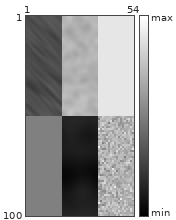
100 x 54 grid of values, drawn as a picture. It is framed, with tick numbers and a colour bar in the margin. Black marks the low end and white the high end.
It is made of 2 by 3 panels. Panel 1,1: low, slanting down to the right, faint in contrast. Panel 1,2: high, blotchy, faint in contrast. Panel 1,3: very high, flat. Panel 2,1: middling, flat. Panel 2,2: very low, smooth, faint in contrast. Panel 2,3: high, fine-grained.
